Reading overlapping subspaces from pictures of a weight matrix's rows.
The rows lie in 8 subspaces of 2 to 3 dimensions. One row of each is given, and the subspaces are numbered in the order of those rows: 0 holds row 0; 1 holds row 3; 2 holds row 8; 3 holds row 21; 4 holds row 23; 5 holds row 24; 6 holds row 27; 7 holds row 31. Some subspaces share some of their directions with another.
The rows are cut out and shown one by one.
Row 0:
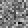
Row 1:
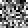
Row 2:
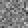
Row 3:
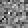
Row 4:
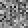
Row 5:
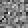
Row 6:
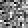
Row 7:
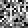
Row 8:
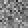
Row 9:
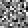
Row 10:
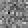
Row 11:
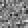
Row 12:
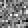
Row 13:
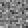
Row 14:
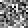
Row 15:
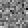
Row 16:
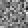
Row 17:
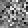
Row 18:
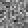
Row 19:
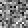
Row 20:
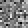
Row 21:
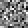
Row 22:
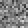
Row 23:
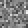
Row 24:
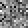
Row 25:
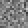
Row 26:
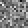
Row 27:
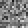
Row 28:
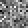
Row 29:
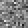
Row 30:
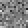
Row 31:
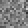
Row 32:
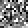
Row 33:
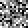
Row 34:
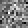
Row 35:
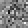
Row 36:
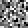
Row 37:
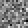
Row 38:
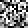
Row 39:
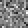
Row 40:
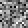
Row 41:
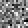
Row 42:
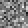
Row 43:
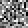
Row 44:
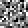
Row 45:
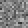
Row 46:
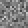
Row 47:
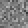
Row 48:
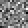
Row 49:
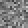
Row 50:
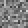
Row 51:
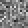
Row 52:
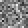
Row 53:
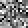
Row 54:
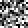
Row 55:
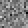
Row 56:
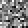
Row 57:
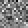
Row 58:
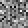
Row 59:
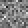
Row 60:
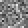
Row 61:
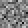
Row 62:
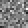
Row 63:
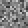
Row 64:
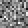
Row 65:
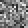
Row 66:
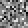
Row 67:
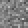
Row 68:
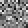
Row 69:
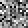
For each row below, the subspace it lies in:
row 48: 3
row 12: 4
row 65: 3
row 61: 5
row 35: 1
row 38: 3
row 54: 6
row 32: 2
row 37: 4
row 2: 4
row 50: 4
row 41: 4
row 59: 5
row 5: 1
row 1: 7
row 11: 4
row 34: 1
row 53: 5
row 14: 3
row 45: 0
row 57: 2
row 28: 5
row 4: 3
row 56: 6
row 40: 5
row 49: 0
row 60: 3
